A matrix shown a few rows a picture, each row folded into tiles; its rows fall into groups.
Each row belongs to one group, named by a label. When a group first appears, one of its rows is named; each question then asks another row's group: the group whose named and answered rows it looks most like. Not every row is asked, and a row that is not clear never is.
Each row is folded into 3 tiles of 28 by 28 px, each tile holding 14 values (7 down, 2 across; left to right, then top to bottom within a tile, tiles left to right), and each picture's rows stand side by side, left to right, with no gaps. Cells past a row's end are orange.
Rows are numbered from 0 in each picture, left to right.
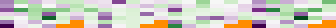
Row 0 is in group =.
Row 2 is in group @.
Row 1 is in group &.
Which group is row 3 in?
=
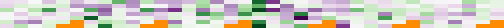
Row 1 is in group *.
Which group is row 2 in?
@
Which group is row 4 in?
=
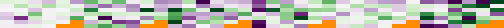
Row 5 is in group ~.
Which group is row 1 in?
*
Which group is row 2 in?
&
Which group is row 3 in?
=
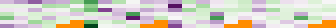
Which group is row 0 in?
~
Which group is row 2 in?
=
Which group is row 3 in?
=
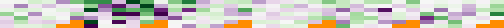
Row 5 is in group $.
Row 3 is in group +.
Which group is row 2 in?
$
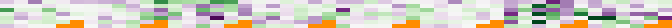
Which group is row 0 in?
&
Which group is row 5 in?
&
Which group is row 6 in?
@
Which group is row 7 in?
*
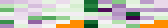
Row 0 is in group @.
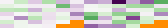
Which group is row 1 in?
~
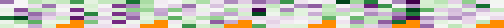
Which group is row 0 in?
*
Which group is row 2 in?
*
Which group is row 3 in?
@
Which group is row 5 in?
$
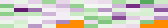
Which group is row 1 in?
*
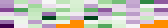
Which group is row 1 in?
*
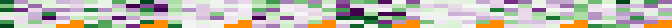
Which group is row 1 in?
*
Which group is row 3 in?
$
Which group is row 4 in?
*
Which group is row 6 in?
@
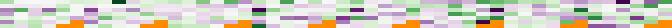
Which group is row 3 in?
@
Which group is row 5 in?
+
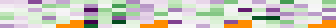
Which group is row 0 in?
~
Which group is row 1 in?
@
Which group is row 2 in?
+
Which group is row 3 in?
*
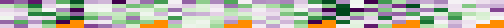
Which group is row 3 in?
+
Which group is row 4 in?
&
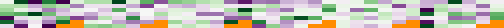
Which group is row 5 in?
@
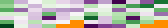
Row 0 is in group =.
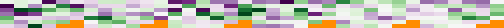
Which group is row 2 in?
@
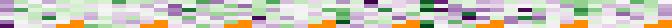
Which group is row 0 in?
=
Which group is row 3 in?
$
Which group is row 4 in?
&
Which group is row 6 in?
$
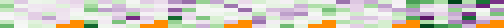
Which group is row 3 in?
$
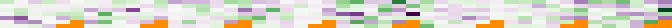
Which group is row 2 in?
+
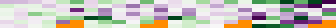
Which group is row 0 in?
+
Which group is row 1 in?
*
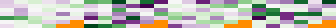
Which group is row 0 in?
*
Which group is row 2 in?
~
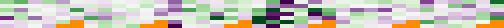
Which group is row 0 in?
$
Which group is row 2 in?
=
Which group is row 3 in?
&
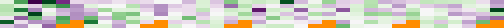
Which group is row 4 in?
@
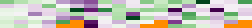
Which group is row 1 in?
=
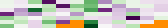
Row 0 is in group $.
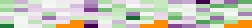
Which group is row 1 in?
=
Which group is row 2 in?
~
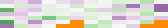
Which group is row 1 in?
*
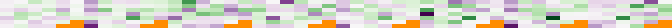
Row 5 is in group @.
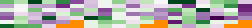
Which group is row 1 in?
*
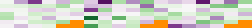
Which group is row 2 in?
~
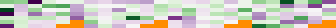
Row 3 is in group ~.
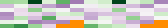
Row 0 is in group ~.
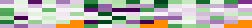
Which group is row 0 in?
&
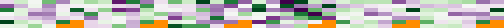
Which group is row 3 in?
&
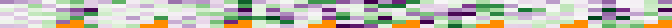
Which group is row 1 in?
@
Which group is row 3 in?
*
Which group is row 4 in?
~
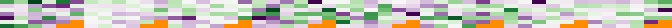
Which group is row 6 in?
&
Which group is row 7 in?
+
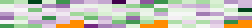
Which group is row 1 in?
~
